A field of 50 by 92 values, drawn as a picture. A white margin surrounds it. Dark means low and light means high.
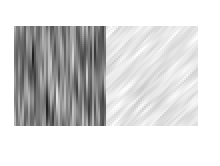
It is made of 1 by 2 panels. Panel 1,1: middling, streaked downward, strong in contrast. Panel 1,2: very high, slanting up to the right, faint in contrast.
